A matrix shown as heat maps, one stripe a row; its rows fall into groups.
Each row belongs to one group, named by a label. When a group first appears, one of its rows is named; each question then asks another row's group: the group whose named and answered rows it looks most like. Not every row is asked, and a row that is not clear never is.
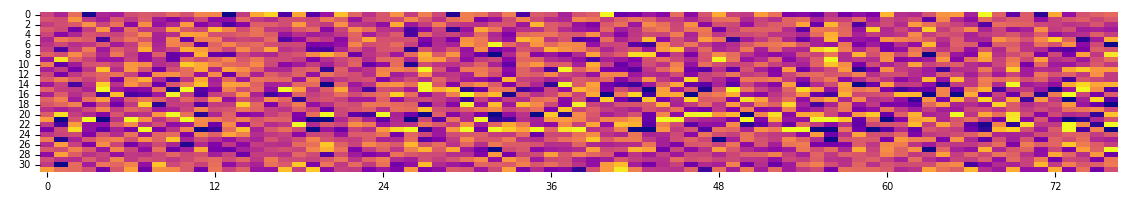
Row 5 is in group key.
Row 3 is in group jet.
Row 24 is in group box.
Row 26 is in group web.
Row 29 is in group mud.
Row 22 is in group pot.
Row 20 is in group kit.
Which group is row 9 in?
key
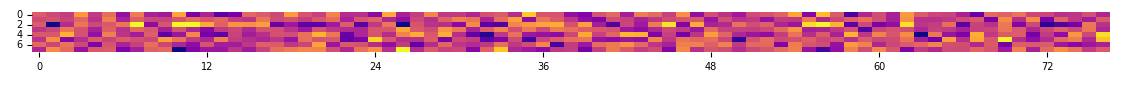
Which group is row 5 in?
kit
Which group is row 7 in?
web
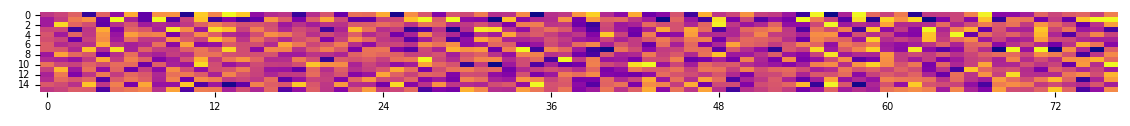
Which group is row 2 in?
key
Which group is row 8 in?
key
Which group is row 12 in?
kit
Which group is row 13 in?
key
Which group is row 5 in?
jet
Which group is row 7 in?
mud
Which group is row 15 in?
key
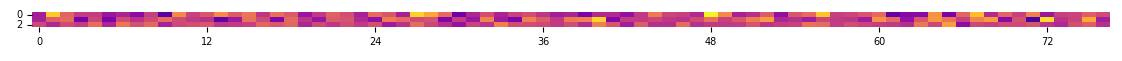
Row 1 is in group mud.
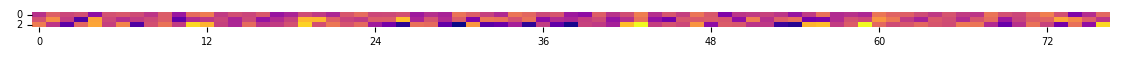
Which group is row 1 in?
web
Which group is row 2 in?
jet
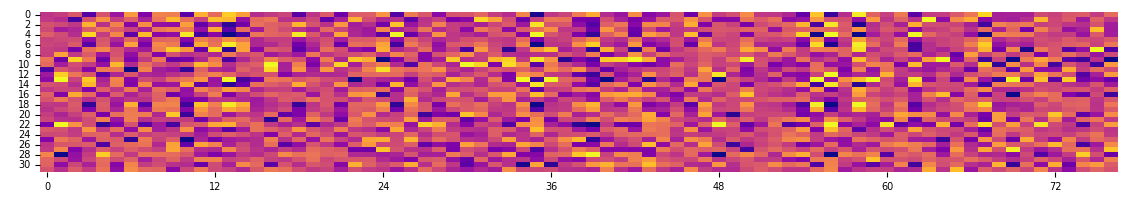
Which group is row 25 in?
web
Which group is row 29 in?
jet
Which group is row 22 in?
key
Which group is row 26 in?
key
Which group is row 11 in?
web
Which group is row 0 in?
box
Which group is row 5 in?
box
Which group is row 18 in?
box
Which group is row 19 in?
box
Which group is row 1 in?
jet
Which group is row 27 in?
kit
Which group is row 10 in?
mud
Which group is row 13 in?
mud
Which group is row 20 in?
key
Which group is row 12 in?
key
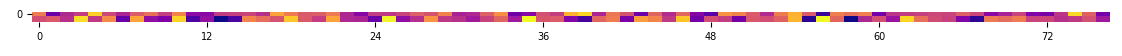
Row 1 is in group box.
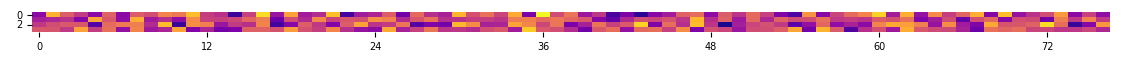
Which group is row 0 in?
mud
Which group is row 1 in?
web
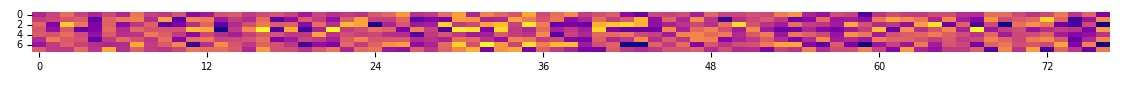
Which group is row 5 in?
key
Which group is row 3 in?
mud
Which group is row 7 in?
mud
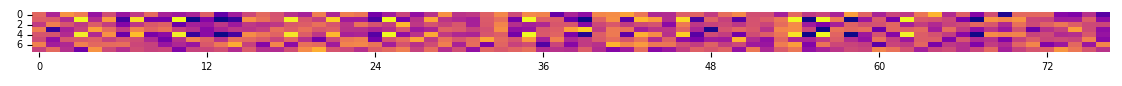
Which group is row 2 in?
web
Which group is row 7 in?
web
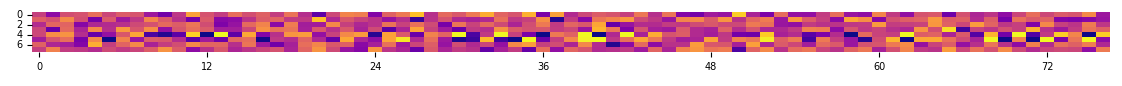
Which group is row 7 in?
kit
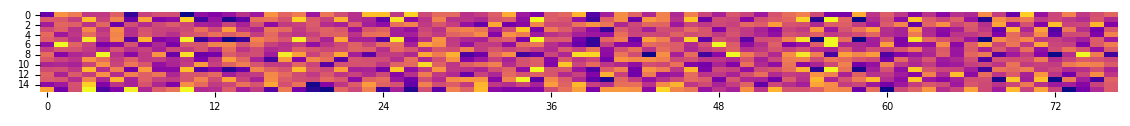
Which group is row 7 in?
pot
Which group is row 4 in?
mud
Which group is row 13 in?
mud
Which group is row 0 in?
web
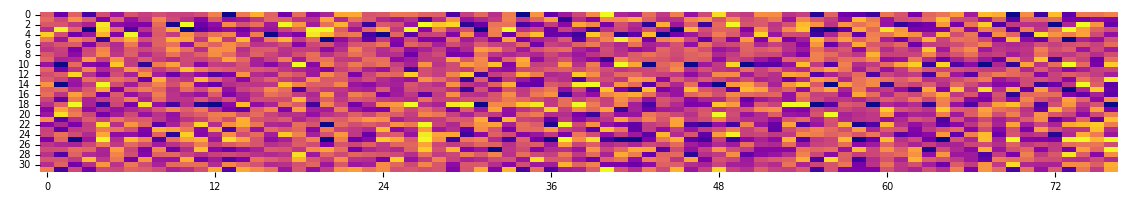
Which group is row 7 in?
jet
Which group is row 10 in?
pot
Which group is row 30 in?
kit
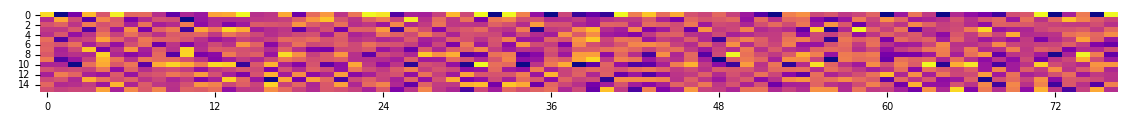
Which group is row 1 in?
web
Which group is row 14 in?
mud
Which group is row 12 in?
mud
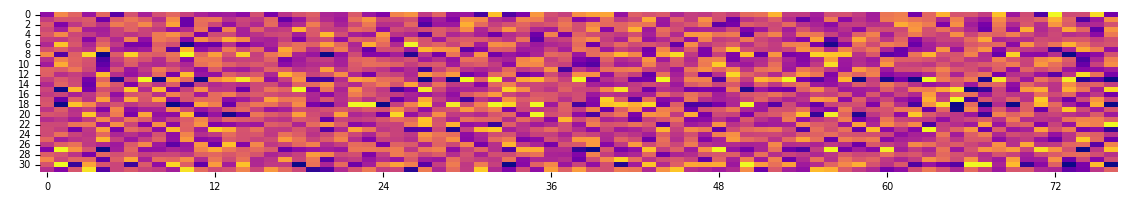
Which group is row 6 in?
web
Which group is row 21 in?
kit
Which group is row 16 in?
jet
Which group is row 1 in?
key
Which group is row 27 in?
key
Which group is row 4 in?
kit
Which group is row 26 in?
pot
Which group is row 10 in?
key
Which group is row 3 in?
pot
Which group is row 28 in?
web
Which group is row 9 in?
key
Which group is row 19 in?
pot
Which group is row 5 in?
box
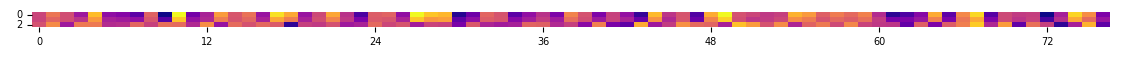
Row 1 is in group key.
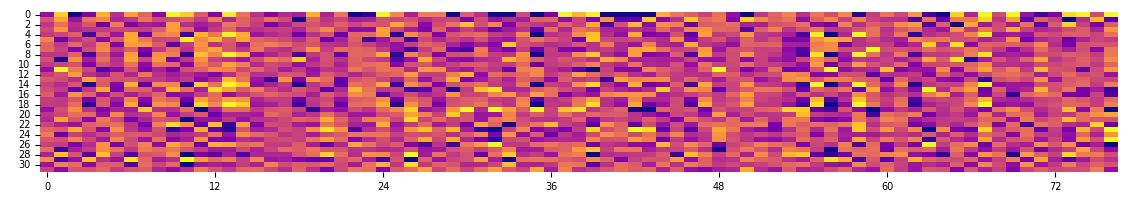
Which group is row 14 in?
box
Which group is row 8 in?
box
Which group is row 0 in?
kit
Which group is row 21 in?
web
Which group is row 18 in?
box
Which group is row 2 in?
pot
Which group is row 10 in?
box
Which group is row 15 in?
jet
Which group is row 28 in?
web
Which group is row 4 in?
box
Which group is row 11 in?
key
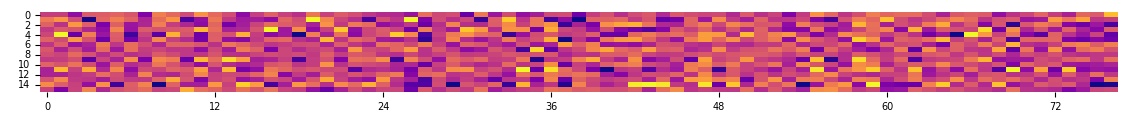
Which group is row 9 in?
box
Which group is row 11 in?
mud
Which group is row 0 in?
jet
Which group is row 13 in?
kit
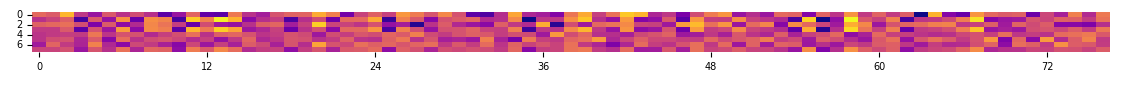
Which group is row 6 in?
web
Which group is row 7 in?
box
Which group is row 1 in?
box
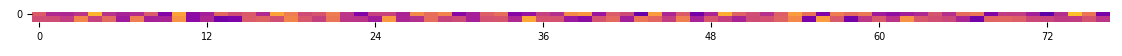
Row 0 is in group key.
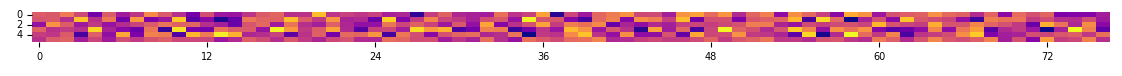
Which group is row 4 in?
box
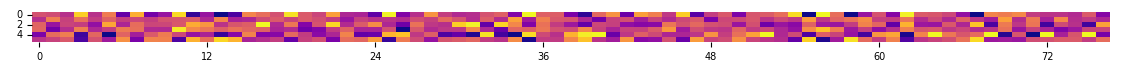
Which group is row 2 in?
mud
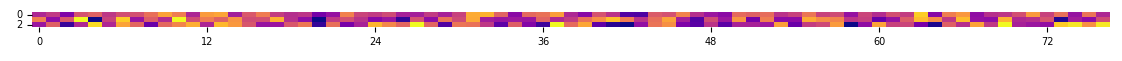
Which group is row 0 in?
jet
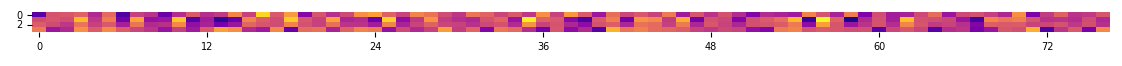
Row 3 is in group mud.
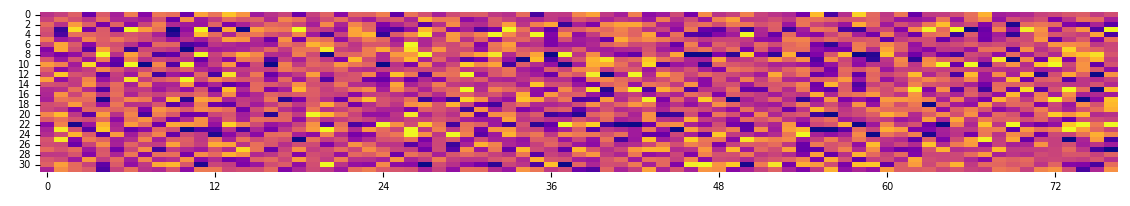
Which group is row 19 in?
jet
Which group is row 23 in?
web
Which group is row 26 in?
jet
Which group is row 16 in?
mud
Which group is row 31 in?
key
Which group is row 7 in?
web
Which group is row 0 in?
box
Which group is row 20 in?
web
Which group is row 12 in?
pot
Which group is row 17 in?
key
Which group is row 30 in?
kit
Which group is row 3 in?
pot
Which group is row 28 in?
box
